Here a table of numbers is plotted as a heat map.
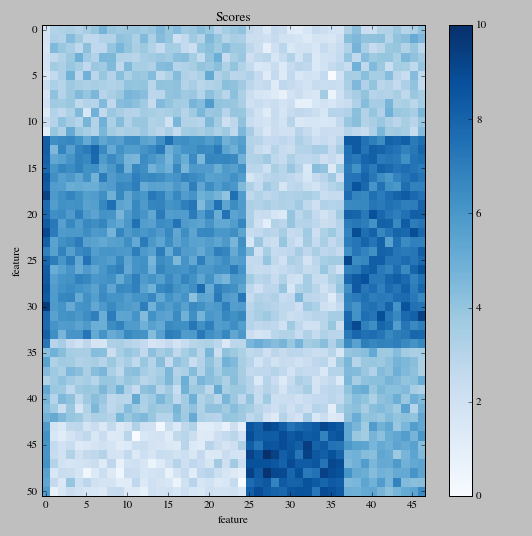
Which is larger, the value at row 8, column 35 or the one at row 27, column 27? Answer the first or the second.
the second
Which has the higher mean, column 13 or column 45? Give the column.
45
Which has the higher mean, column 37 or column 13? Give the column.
37
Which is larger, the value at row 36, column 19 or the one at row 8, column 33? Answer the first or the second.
the first
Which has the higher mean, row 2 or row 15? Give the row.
15
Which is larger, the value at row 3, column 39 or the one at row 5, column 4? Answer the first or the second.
the first
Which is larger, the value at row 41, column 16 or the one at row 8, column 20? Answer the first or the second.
the second
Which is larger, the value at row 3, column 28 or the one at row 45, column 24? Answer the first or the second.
the second
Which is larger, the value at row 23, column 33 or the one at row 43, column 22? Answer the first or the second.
the first
